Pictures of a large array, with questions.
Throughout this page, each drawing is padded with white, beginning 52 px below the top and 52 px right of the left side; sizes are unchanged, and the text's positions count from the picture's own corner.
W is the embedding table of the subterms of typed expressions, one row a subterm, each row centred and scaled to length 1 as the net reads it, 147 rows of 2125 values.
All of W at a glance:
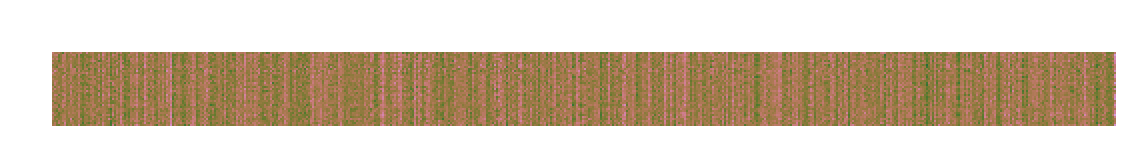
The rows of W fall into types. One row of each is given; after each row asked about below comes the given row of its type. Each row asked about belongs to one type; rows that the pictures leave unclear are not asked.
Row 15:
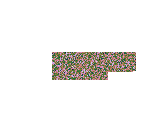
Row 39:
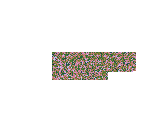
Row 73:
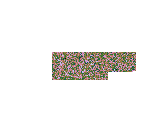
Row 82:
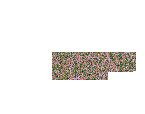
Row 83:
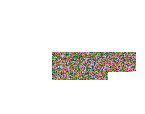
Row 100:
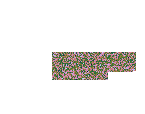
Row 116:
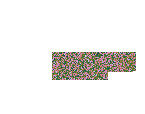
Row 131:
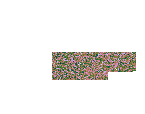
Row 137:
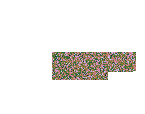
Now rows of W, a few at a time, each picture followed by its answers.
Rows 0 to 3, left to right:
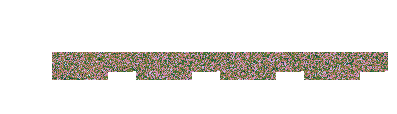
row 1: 100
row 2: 116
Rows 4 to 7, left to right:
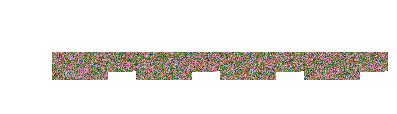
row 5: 83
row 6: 15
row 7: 100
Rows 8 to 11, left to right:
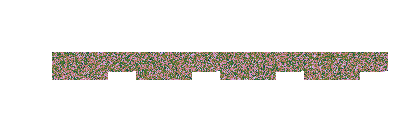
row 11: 83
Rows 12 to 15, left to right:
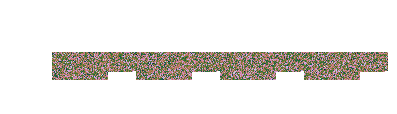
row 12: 100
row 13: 131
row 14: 100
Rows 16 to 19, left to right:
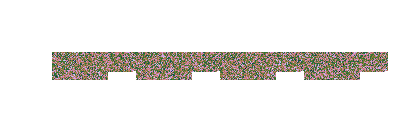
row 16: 39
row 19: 100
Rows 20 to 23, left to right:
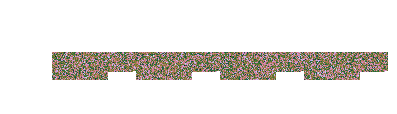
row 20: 137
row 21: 15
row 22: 137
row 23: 73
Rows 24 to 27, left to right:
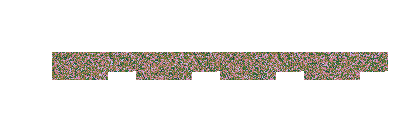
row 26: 82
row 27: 131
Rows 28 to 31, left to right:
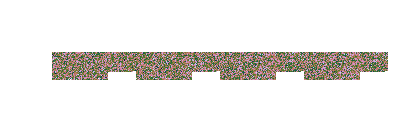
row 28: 116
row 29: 116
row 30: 131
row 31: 131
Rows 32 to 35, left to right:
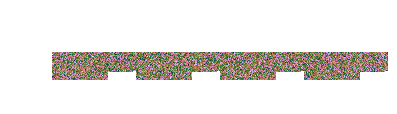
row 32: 15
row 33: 83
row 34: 15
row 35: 137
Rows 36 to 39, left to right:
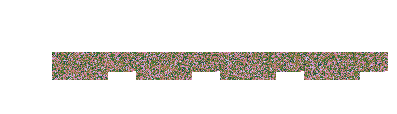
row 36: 39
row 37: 15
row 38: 73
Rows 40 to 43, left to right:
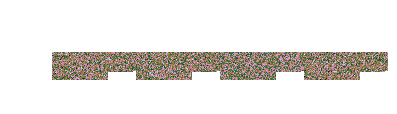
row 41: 73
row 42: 137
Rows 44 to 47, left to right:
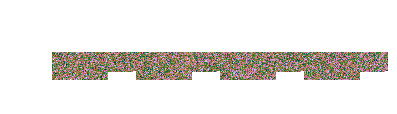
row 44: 39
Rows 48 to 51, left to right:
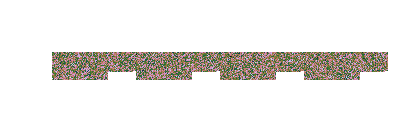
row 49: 100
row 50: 100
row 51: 82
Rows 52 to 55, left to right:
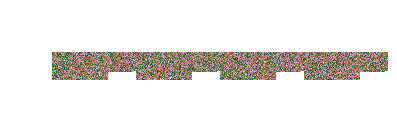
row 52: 39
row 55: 131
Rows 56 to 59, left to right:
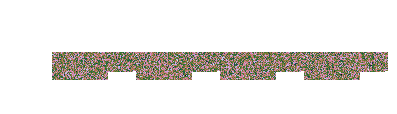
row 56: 100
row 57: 73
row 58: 39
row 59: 82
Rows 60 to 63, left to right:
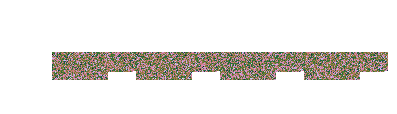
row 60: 39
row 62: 100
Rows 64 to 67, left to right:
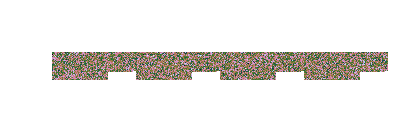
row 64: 39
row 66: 82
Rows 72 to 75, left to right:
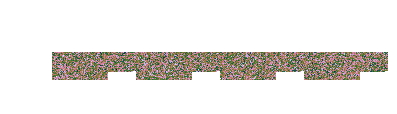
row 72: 15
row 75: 131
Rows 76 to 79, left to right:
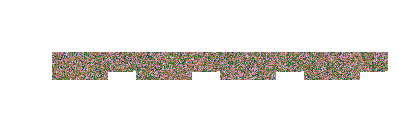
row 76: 73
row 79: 82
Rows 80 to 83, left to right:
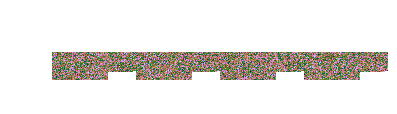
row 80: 131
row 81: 15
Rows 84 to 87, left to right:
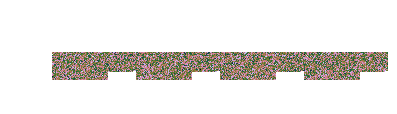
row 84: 15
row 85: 15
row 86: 131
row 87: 39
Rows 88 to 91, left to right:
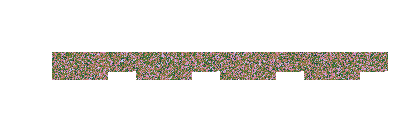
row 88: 83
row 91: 100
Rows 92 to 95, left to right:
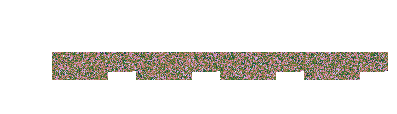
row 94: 73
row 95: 100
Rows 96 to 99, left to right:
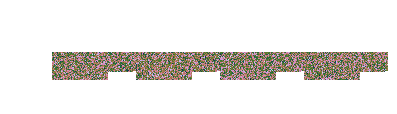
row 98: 39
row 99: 82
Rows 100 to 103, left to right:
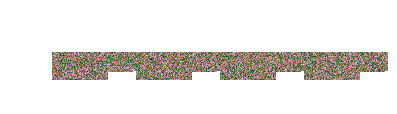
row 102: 116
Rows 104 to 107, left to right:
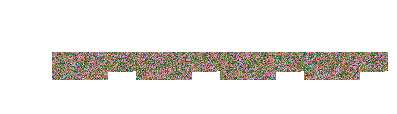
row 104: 131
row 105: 100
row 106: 116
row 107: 15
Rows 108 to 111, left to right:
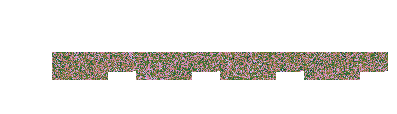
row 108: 137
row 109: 15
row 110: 73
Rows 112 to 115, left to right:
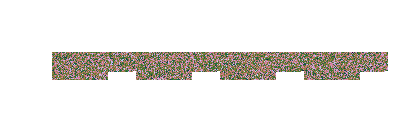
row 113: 82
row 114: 131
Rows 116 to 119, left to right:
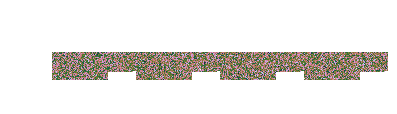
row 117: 82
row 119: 116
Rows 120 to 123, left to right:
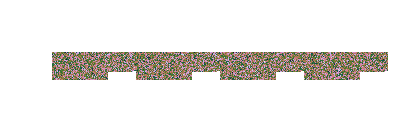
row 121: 83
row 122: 73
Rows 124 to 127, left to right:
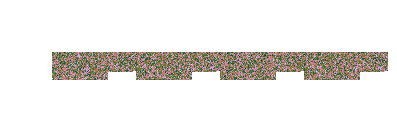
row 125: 100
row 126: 116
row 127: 83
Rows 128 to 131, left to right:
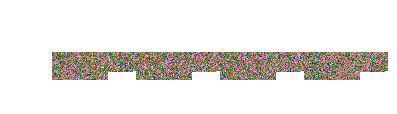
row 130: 137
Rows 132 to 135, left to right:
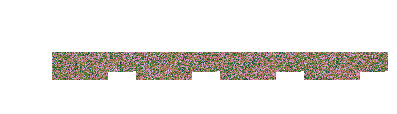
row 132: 82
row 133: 15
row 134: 131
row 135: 131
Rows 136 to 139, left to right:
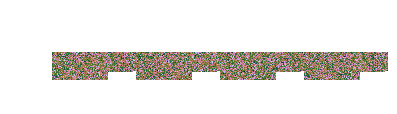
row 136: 39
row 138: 116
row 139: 82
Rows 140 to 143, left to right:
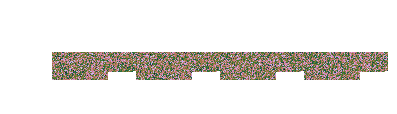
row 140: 131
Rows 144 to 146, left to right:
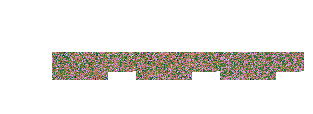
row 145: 116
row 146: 39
